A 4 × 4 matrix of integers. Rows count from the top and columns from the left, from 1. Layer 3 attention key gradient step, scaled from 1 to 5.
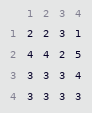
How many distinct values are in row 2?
3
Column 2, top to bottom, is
2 4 3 3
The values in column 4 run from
1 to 5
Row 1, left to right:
2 2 3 1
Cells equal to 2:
3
